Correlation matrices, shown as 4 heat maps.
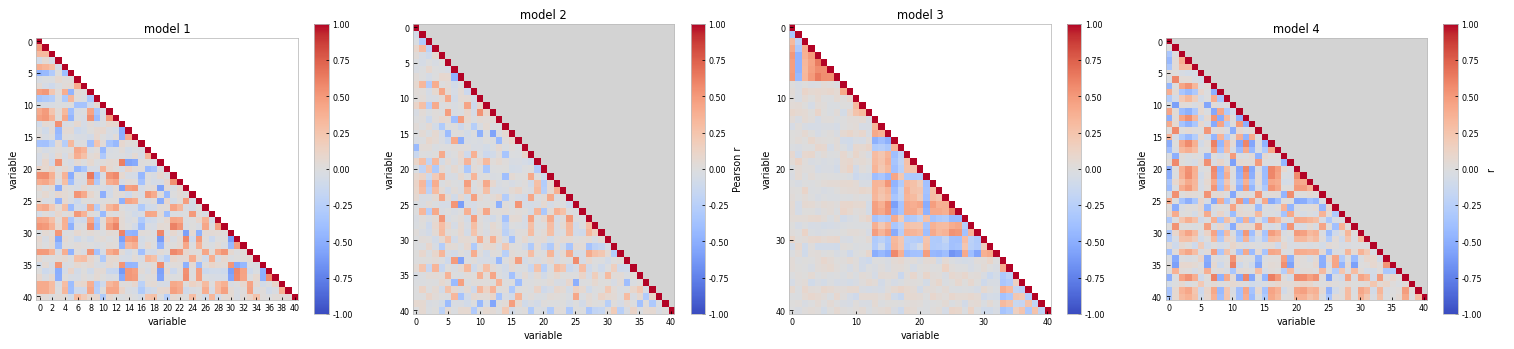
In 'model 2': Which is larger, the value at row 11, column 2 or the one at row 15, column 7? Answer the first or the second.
the second
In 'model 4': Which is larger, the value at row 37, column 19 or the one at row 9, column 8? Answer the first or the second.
the first
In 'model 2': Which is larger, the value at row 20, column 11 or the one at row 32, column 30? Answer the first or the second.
the second
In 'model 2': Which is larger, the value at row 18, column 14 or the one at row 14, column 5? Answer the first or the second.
the second
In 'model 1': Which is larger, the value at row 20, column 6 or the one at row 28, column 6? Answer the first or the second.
the second
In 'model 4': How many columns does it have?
41
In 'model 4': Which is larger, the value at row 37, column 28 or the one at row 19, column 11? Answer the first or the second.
the first
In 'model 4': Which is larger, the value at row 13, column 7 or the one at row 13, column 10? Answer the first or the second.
the second
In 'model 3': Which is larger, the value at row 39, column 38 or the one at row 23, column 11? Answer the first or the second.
the second
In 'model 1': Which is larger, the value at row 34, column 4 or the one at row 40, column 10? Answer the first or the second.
the first
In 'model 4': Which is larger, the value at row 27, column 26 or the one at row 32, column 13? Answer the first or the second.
the second
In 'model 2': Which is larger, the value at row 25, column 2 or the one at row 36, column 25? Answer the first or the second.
the first
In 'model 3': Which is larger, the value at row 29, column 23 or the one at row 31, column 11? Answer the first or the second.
the first
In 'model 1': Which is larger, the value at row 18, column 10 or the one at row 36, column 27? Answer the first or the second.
the second
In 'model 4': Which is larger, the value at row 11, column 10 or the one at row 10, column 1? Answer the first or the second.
the first
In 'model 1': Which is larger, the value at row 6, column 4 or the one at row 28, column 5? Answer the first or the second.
the first
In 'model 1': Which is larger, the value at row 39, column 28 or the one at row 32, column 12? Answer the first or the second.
the first
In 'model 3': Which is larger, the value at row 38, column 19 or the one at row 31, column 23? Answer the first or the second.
the first
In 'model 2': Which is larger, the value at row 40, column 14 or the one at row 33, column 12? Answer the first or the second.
the first
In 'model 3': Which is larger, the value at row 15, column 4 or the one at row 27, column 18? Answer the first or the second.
the first
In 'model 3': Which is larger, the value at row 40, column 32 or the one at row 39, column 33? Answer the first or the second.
the second
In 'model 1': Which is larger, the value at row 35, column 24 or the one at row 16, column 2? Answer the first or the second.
the first
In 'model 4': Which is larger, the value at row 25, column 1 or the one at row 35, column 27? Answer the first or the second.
the first
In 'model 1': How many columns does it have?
41
